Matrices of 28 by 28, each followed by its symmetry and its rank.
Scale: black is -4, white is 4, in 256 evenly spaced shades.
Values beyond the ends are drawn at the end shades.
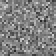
neither, full rank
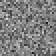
neither, full rank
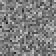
neither, full rank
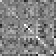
symmetric, rank five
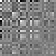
symmetric, rank two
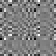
antisymmetric, rank two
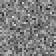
neither, full rank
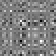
symmetric, rank two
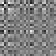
symmetric, rank two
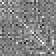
symmetric, rank five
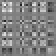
symmetric, rank two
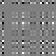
symmetric, rank one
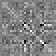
symmetric, rank five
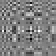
antisymmetric, rank two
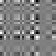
symmetric, rank one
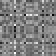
antisymmetric, rank two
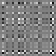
symmetric, rank one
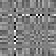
antisymmetric, rank two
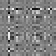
antisymmetric, rank two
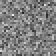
neither, full rank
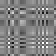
symmetric, rank one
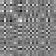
symmetric, rank two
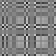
symmetric, rank one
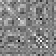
symmetric, rank five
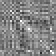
symmetric, rank five
